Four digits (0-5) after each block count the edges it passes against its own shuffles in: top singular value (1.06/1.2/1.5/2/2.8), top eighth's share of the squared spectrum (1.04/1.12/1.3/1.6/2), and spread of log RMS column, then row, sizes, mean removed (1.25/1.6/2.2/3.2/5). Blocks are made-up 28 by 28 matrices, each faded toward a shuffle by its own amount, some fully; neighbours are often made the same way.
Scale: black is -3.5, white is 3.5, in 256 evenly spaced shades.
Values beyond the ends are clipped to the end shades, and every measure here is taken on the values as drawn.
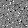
0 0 0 0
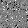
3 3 1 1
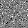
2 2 0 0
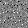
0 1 0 1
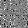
2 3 2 1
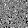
2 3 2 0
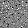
0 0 0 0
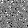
0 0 0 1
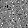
1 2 0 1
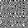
3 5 2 2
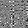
3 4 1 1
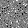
0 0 0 0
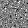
1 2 0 0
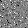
0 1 0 0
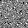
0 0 0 0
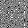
2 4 2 0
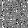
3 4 2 0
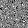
0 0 0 0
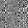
3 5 3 1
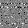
2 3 0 2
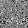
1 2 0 2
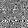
2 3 0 2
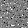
1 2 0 0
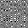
4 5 2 2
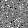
0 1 0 0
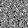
1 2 0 0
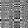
4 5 3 3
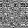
3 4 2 2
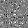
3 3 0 1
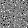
1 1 1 0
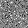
0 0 0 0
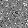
1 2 0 1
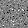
1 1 0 0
